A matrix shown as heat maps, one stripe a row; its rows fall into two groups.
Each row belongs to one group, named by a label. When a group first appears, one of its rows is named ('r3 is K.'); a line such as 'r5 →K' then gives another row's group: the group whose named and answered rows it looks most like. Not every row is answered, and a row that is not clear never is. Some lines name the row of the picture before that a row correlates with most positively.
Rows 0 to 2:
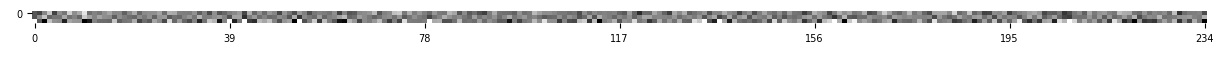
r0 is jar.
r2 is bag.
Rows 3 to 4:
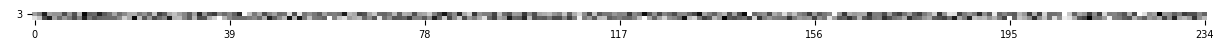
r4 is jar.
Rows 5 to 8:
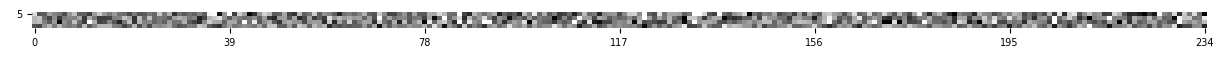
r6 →jar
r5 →bag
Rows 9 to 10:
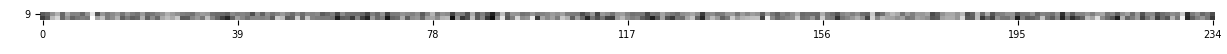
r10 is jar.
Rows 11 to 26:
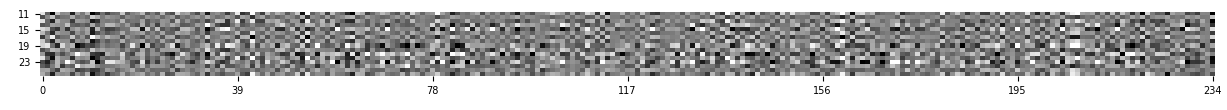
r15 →jar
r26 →bag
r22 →bag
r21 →jar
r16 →bag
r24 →jar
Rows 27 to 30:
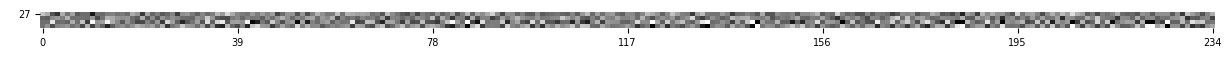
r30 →bag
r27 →jar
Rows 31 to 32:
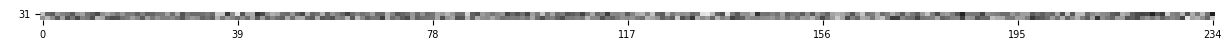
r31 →bag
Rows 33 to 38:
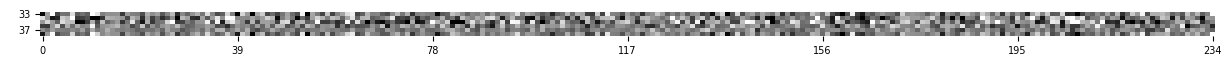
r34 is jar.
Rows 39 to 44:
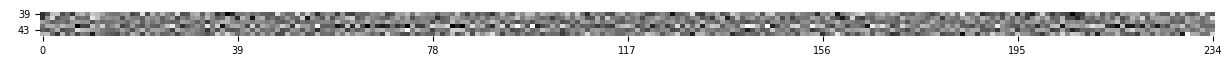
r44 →jar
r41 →jar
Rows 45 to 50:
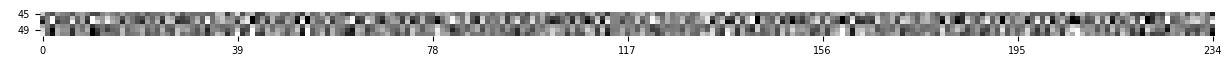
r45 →bag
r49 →bag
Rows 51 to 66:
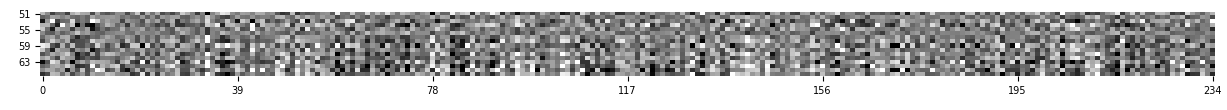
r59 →jar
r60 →bag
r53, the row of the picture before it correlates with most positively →47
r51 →jar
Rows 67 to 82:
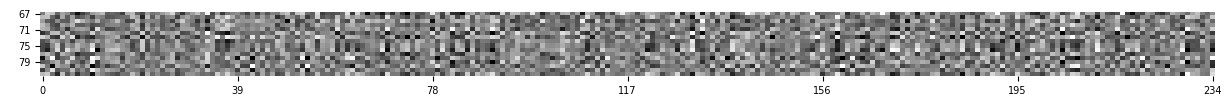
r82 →jar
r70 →jar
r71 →jar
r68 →jar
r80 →bag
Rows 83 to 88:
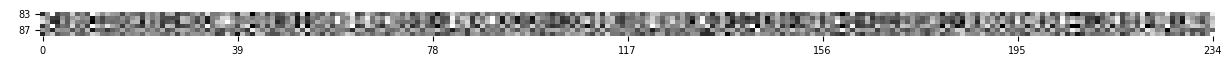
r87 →bag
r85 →jar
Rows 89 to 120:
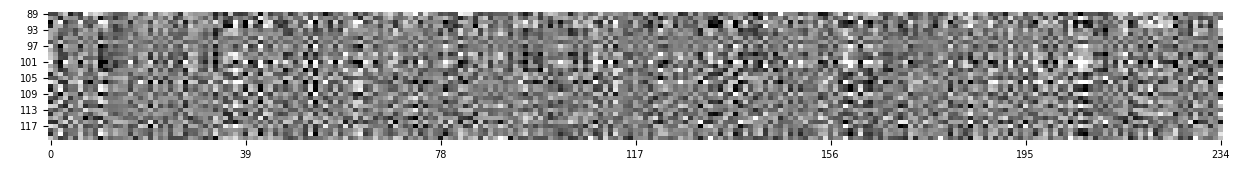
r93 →jar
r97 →bag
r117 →jar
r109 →bag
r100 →jar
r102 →bag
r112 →jar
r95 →bag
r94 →jar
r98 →bag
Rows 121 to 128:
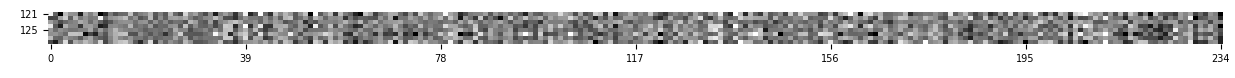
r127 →bag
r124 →bag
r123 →jar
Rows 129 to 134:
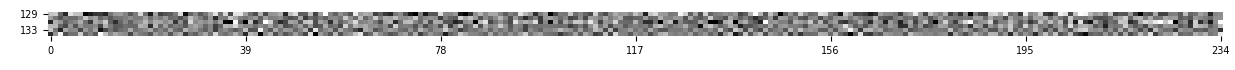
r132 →jar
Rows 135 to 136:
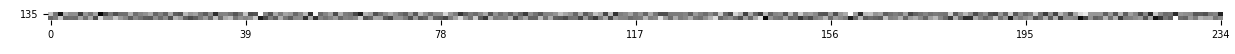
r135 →bag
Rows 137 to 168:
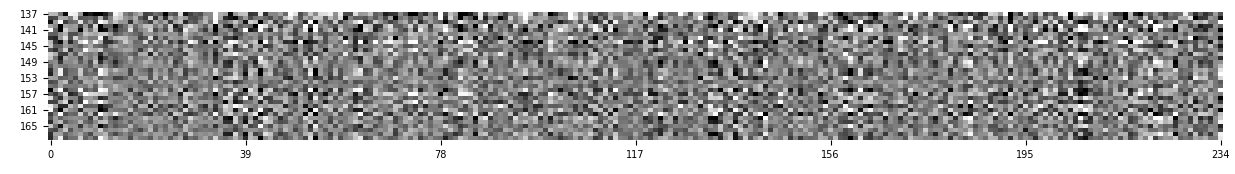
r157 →jar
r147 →jar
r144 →jar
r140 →bag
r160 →jar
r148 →bag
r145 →bag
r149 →bag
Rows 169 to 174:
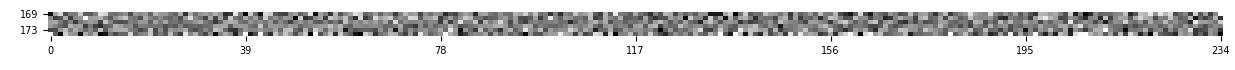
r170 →jar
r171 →jar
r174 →bag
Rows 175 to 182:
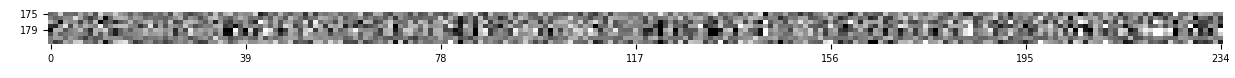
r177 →bag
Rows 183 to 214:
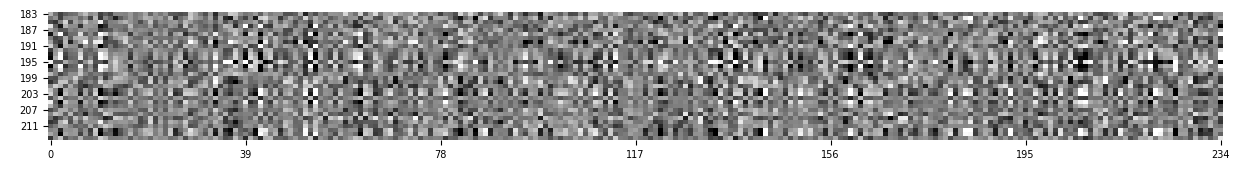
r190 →jar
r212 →bag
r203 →bag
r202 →bag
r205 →bag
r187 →jar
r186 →bag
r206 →bag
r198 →jar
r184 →bag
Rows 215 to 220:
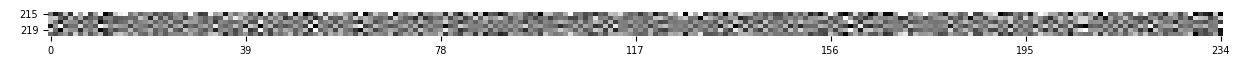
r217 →bag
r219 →bag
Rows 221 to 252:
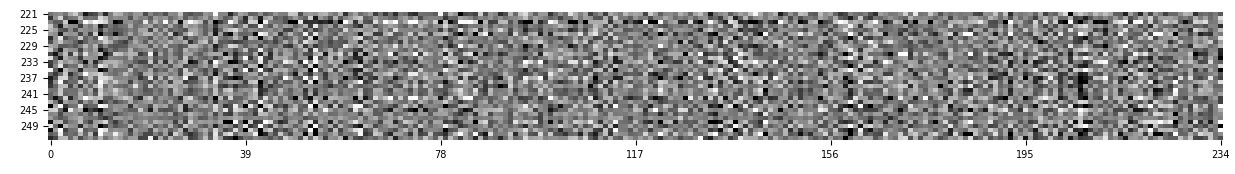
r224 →bag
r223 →jar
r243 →bag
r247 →jar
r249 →bag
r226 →bag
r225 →jar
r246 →bag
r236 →jar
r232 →bag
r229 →jar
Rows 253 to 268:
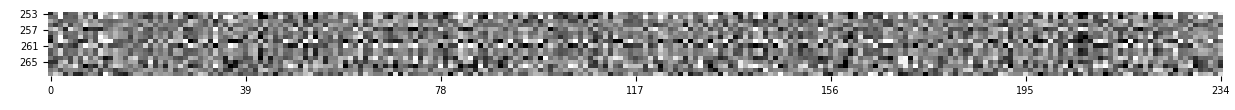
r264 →jar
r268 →jar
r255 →jar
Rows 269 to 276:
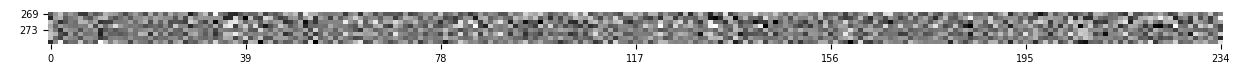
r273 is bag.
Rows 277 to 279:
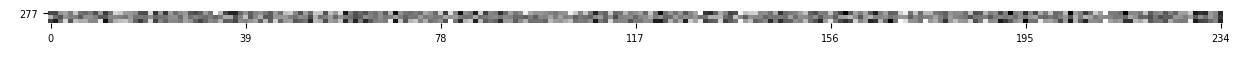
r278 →bag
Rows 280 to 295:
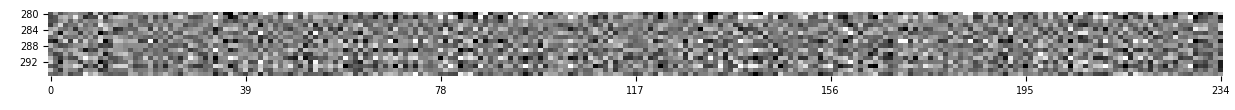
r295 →jar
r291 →jar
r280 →bag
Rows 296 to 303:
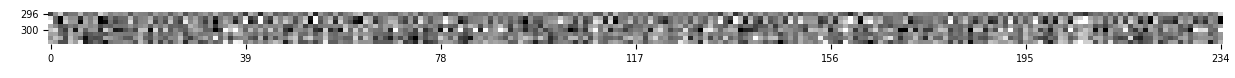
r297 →bag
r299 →jar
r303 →jar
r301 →jar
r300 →jar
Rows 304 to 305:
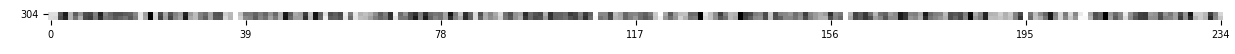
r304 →jar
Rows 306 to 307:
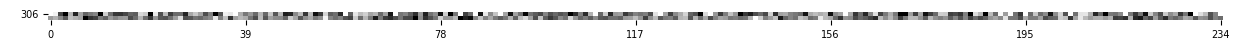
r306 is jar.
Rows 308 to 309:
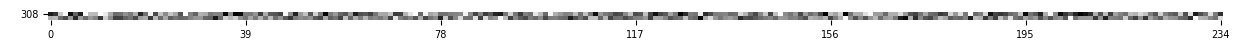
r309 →jar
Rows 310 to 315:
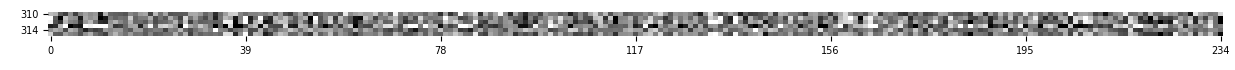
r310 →jar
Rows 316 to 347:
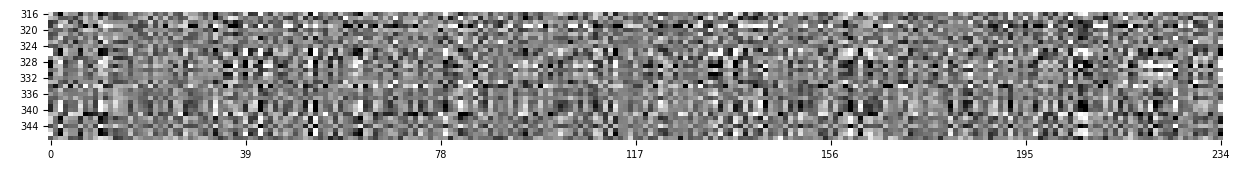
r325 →bag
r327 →jar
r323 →jar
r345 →bag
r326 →bag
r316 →bag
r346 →bag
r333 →jar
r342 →bag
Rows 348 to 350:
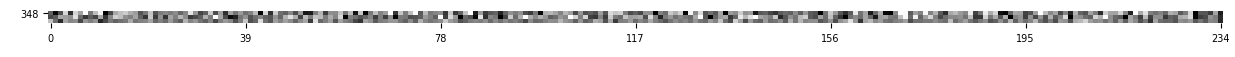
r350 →bag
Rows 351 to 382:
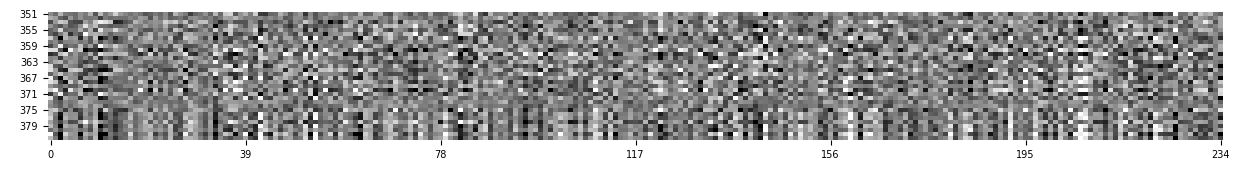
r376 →bag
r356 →jar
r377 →bag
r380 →bag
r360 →jar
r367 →bag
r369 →jar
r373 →jar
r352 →jar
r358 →bag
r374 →jar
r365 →jar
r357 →bag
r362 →bag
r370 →jar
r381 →bag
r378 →jar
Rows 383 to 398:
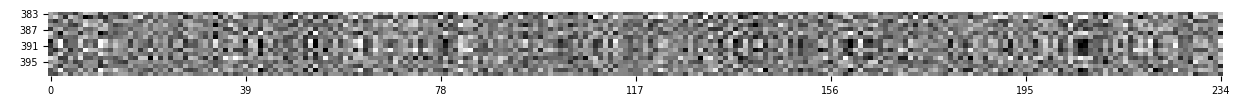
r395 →jar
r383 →jar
